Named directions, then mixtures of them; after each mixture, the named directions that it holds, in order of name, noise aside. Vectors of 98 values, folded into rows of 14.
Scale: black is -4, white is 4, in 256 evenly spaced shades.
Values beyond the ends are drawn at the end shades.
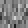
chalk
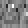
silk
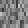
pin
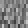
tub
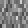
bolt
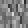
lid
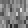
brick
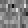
silk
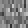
brick, lid, silk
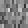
chalk, lid, tub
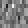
bolt, silk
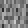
tub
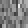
bolt, chalk, pin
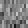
brick, chalk, tub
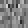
lid, pin, silk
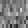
brick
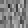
lid, pin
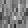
chalk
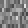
bolt, silk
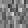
lid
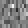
brick, pin, silk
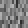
pin, tub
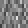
bolt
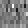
lid, silk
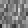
bolt, chalk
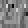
silk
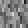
lid, pin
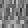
brick, pin, tub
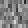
lid, tub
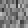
pin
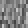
tub
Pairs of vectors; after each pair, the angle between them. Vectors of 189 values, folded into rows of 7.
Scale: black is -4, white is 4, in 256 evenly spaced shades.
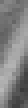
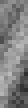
nearly parallel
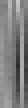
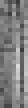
nearly opposite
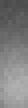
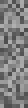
orthogonal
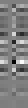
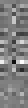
nearly parallel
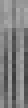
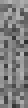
partly aligned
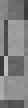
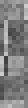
nearly opposite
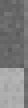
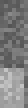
nearly parallel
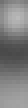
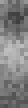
nearly opposite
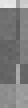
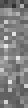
partly opposed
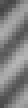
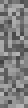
orthogonal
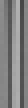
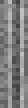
nearly opposite
